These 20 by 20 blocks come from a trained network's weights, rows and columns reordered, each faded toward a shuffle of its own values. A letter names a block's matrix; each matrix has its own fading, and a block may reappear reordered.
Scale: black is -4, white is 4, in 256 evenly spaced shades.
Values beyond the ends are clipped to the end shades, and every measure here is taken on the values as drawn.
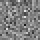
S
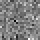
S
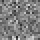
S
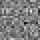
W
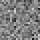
S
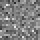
S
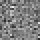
S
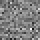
W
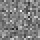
S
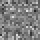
S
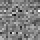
W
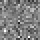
W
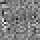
W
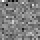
W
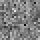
S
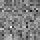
W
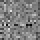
W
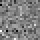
W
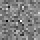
W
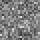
S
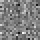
W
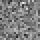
S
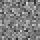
S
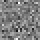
W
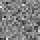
S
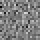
W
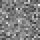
S
